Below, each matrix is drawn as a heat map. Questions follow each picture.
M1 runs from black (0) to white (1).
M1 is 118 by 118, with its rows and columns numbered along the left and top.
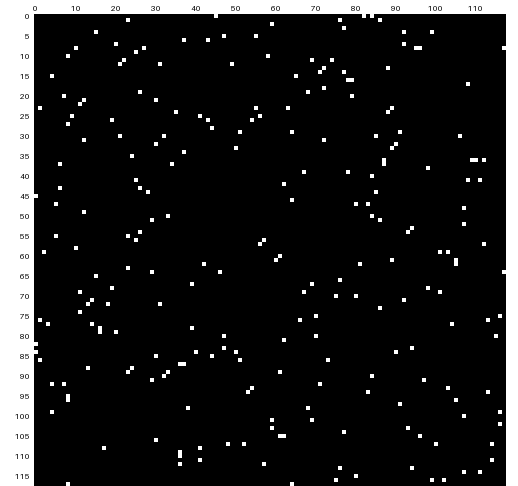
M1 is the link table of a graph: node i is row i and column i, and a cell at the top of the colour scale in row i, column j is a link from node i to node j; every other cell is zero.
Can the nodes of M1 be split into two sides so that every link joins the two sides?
no
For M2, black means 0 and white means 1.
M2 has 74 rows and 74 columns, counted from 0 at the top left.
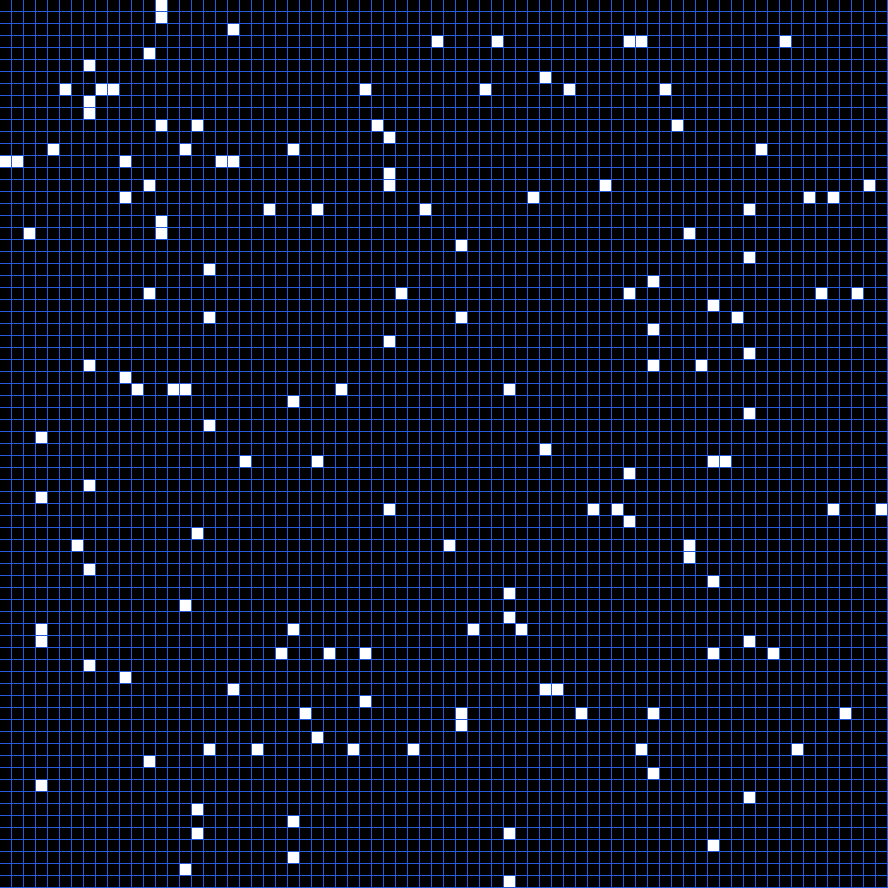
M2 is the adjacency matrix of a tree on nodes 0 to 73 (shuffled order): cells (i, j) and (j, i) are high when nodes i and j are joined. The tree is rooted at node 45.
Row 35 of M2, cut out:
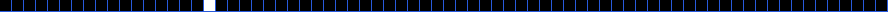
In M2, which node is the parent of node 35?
17
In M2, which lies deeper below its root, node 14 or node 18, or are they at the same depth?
node 14
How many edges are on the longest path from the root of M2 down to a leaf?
23
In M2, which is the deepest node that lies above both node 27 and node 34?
62
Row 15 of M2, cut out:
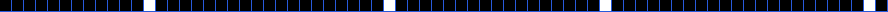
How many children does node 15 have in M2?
3
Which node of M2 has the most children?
7
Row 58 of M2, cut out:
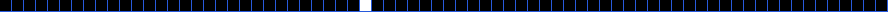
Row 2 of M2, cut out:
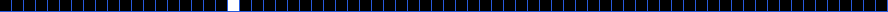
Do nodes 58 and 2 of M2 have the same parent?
no
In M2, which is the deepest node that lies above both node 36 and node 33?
24
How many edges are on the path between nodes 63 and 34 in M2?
7
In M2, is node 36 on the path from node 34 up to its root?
no
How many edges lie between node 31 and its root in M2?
5
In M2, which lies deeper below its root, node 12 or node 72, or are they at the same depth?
the same depth
